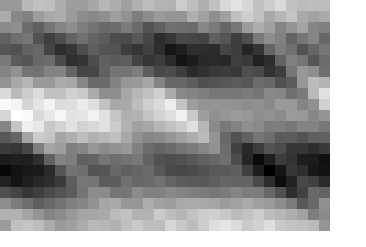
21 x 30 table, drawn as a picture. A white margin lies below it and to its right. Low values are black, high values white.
The middle left is the ninth with the highest average. No lone cell stands out from its neighbours. There is no overall slope. Horizontal stripes repeat 2 times down the table. On average the colour sits 50% of the way up the scale.
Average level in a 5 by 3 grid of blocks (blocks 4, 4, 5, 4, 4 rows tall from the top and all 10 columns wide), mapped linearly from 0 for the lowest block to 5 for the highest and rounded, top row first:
323 / 211 / 543 / 120 / 343
